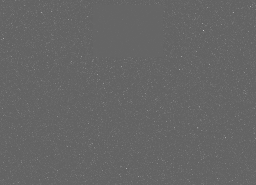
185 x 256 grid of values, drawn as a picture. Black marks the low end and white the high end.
No row or column stands out. No overall slope runs across the table. An odd patch, calmer than its surroundings, sits in the top middle. Overall the values sit about 40% of the way up the scale. The top middle is the calmest part.
